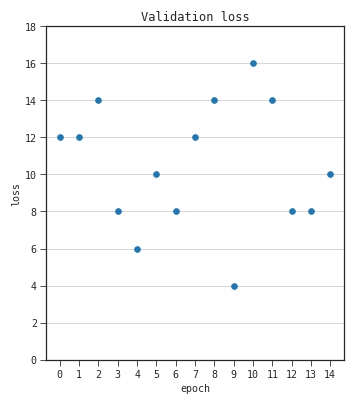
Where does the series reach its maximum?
10
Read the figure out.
Title: Validation loss
x-axis: epoch, ticks 0 1 2 3 4 5 6 7 8 9 10 11 12 13 14
y-axis: loss, ticks 0 2 4 6 8 10 12 14 16 18
Values:
12 12 14 8 6 10 8 12 14 4 16 14 8 8 10
